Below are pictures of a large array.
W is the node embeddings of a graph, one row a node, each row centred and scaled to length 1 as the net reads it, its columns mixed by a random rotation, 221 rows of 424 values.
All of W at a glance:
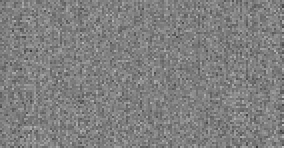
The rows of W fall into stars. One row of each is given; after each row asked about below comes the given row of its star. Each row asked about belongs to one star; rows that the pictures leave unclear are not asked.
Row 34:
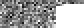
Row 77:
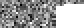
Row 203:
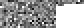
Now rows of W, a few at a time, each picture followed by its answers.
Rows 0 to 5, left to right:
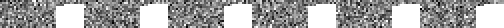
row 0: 77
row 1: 203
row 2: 77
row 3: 203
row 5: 203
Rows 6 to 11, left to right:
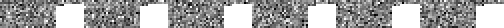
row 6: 77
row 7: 203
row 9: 77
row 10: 203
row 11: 203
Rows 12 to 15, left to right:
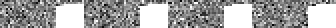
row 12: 34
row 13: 77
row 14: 203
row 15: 77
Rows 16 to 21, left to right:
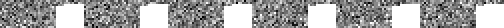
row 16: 34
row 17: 77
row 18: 77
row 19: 203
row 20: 34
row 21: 77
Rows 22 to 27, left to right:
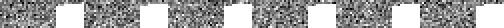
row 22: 34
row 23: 34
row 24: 203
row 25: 203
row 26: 34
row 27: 77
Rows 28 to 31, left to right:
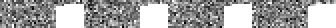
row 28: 203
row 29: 34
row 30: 203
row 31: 34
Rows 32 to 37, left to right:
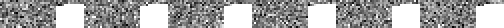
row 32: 203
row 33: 203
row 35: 34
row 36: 77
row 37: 203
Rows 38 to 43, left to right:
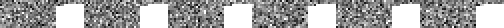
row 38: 203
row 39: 77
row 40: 77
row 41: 203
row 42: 34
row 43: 77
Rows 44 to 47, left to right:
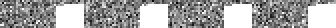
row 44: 34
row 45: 34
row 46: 77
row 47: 34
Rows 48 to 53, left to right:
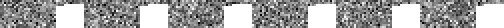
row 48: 77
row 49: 77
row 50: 203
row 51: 34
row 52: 203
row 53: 203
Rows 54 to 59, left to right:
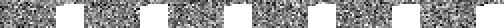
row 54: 77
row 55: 77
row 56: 34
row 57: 77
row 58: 34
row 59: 203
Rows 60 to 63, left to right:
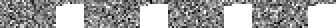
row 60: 34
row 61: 203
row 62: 77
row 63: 77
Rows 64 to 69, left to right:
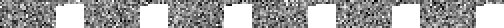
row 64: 203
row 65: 203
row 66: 203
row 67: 77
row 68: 203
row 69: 77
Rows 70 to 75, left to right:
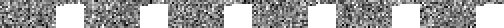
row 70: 203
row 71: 203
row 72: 77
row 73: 77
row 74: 34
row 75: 77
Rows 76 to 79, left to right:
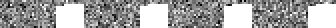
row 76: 77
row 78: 77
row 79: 203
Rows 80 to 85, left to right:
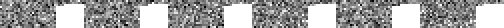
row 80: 203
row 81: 203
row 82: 77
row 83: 34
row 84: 203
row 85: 34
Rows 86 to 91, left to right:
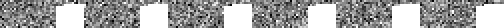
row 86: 77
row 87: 77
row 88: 77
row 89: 34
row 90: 34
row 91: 203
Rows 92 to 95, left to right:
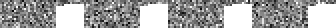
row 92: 203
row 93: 203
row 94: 203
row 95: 77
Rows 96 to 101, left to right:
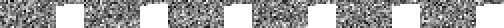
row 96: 203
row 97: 34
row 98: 77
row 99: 34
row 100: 203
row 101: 77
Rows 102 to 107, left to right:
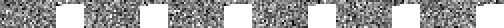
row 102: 77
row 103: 203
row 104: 34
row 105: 203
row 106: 203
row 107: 77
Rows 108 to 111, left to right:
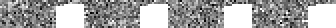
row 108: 203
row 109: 34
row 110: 203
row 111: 34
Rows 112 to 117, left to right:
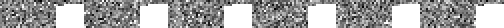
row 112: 203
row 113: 34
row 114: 203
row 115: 77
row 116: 34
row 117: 203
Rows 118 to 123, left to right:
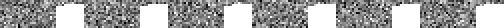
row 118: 77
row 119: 203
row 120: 77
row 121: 77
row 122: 77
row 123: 77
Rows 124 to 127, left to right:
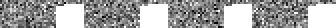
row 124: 77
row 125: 34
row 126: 203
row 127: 34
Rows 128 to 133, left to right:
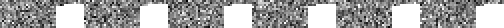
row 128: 203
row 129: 34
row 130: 77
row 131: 203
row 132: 203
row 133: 203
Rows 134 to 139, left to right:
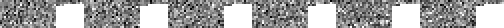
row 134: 34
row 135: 203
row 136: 77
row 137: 34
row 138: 34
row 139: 77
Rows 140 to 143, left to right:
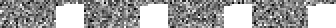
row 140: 34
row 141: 34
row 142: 34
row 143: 77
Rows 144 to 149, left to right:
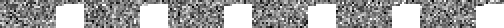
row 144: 34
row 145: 34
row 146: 77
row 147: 77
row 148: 77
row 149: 203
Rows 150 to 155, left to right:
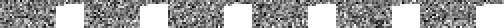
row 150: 34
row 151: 34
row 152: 77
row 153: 34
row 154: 203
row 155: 34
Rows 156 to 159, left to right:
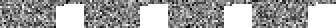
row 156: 203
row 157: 77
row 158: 77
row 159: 34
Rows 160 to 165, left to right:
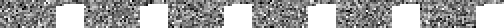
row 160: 77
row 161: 203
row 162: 77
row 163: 77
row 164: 203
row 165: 203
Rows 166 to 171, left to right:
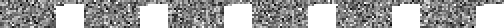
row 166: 77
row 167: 77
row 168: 34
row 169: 34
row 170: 77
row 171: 203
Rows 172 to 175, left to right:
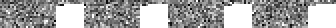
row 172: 77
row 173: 203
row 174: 77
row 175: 34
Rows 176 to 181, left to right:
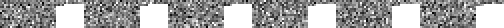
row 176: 77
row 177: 77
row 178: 34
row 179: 34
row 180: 34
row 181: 77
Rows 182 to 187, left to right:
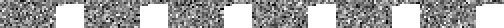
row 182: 34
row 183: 77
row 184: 77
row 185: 77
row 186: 77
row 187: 34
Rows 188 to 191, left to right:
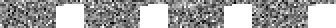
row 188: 34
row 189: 203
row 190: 203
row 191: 34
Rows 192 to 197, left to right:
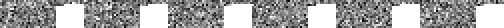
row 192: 203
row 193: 203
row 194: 34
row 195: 77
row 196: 77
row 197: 77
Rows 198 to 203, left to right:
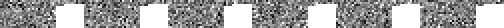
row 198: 77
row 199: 77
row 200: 77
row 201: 34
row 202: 77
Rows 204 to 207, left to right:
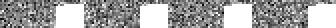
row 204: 34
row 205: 34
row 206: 34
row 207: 77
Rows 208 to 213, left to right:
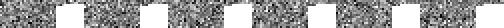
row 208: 203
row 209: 203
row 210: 203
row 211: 77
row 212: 77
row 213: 34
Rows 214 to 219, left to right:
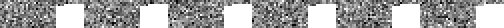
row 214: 203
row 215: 203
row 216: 77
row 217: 203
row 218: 203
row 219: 34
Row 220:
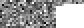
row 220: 77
